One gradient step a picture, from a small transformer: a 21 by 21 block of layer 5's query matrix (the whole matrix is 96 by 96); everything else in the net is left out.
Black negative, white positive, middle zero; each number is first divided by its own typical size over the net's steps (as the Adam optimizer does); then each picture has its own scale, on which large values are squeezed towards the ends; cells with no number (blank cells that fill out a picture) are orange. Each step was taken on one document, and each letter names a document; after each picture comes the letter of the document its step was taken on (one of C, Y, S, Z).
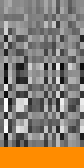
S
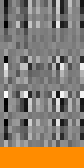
S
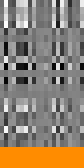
S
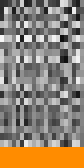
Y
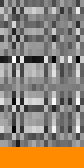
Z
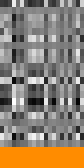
Z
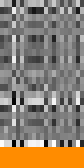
Z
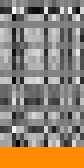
Z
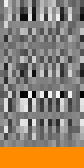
S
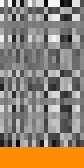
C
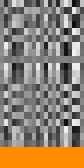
Y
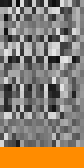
C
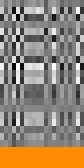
Z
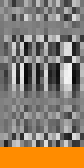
Y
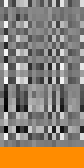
S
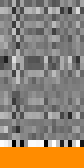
Z
